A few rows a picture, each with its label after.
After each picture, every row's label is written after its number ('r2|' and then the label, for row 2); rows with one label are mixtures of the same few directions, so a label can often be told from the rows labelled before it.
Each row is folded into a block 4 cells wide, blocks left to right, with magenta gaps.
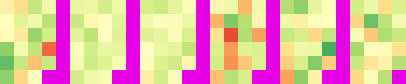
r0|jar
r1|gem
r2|jar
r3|gem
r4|jar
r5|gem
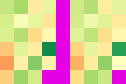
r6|jar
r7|jar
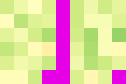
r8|gem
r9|gem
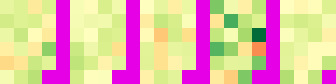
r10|jar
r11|jar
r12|gem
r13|gem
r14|jar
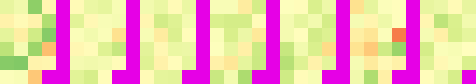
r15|jar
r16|gem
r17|gem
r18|jar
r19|jar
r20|gem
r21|gem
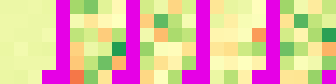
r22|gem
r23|jar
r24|gem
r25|gem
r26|gem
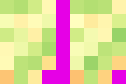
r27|jar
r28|jar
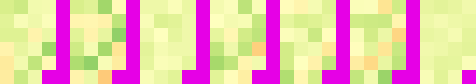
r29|jar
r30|jar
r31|gem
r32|jar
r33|jar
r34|jar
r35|jar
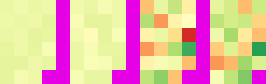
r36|jar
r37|gem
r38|gem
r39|jar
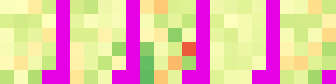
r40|jar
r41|jar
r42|jar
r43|gem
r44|jar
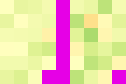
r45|gem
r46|gem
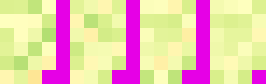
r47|jar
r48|gem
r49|jar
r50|jar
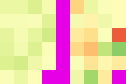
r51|jar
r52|gem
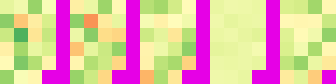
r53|gem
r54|gem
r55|jar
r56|gem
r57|jar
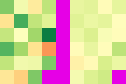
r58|gem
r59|jar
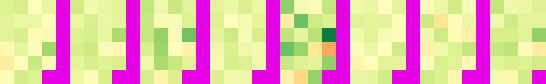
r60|jar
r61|gem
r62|gem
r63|gem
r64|gem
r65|jar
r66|gem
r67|gem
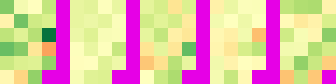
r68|gem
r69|jar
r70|jar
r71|gem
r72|jar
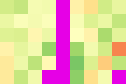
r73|jar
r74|jar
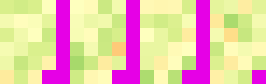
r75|jar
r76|jar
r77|jar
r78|gem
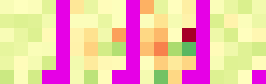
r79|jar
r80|gem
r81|gem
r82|gem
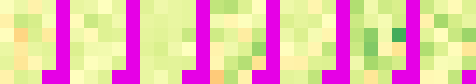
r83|gem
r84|gem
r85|gem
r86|jar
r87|jar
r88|gem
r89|gem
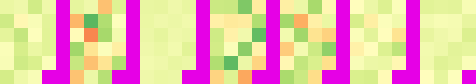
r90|gem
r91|gem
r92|jar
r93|jar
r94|gem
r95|gem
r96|jar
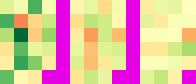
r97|gem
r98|gem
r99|gem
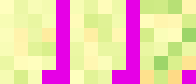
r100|gem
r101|gem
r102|jar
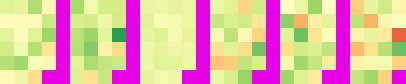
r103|jar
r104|gem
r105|gem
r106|jar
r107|gem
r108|gem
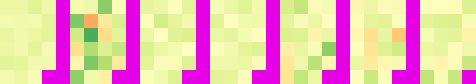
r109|jar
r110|gem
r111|gem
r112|gem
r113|jar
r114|gem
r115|jar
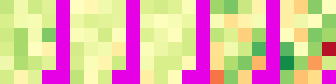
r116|gem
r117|jar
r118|jar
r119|jar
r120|jar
